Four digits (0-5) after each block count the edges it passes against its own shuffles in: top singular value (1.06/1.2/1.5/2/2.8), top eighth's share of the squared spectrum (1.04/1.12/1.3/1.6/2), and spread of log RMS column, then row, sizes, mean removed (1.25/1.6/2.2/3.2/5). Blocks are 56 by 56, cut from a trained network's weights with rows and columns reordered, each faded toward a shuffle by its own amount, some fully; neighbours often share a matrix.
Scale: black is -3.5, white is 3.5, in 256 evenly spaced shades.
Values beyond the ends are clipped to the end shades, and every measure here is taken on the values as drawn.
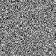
3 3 1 1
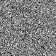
1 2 0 0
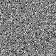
0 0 0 0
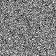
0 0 0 0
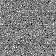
0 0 0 0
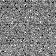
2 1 0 0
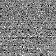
2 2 1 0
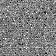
1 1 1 0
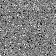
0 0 0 0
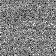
1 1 1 0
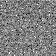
0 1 0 0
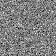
0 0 0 0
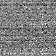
3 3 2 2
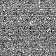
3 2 1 0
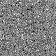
0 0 0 0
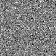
2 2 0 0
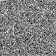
0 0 0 0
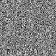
3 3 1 1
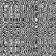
4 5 3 3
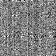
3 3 0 2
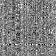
3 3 0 2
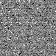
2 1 0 0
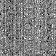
3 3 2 2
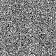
1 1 0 0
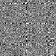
3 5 2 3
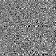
3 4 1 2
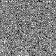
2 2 0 1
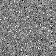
2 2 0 0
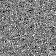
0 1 0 0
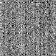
3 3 0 2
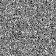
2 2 1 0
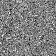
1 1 0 0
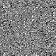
3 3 2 1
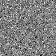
0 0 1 0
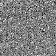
2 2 1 0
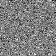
2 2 0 1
